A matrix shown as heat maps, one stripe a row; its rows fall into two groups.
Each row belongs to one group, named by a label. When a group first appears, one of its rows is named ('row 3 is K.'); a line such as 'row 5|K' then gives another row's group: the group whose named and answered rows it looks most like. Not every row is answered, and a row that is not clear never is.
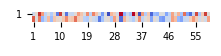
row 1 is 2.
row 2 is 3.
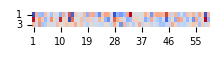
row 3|3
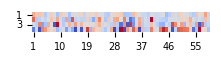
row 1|2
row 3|3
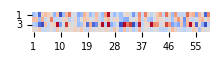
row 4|3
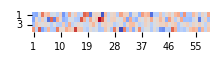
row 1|2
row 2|3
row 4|3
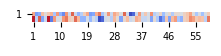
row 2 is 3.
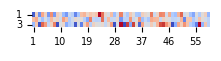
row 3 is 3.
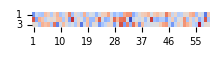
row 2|2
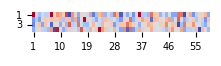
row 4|3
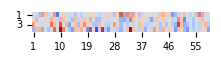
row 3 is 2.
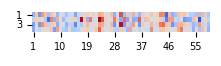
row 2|3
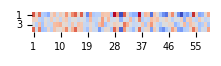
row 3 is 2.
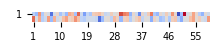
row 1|2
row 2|3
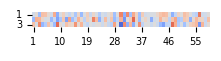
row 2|2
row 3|3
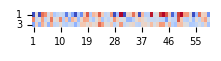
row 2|2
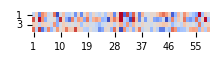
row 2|2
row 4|3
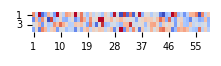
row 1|3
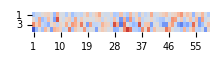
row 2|3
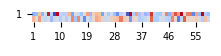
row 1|3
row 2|2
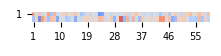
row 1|3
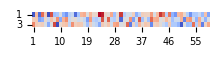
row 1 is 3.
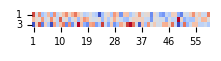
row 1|3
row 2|2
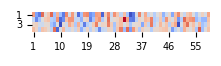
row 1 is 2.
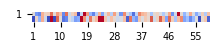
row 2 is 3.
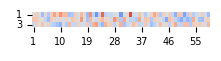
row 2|3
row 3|2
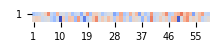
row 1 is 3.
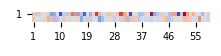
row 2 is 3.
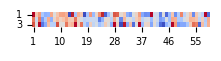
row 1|2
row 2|3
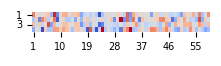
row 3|3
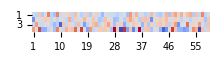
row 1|3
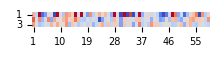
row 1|3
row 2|3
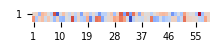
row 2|2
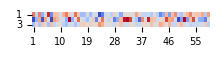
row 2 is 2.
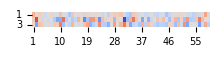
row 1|2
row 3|2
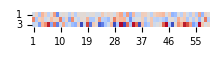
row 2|2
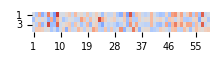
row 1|3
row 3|3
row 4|2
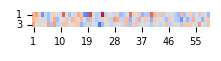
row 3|3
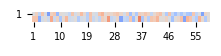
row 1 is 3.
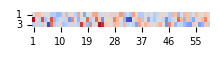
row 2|2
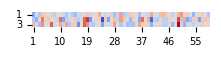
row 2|2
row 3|2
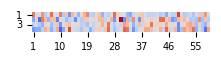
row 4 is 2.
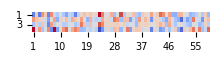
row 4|3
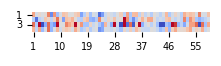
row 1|3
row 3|3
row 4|3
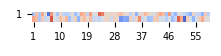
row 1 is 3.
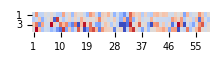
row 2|3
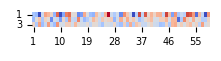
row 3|3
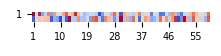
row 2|2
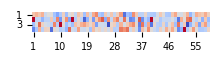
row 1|2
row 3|2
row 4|2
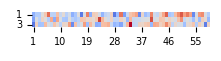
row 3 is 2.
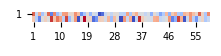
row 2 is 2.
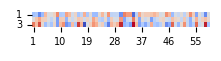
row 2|2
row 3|2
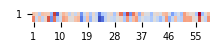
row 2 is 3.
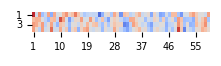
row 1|3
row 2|2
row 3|2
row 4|2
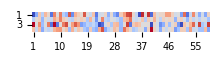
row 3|3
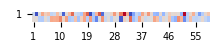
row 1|2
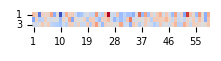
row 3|2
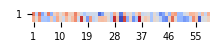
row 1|3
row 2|3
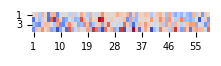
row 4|2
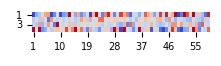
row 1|2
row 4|3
